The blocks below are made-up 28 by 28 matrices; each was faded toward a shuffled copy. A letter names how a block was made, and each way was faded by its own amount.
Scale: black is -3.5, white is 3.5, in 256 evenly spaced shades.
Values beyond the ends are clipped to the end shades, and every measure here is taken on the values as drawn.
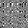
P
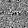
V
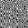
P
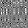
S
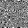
V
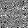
V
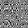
P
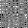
S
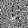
V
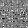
V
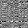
P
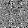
V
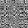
P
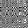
S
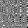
S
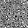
V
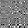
S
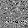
V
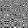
S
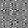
S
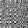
P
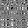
S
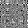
P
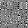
P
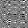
S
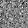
V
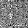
V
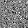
V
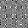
S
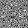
V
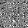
V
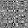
P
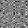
P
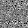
V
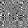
P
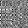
P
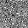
V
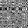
P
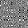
S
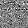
V
